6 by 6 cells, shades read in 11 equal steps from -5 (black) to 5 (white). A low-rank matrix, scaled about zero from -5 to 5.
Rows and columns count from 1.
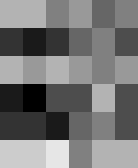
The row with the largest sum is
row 6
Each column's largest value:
3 3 4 1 2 2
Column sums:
-3 -6 -3 -2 3 -3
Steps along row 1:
same down up down up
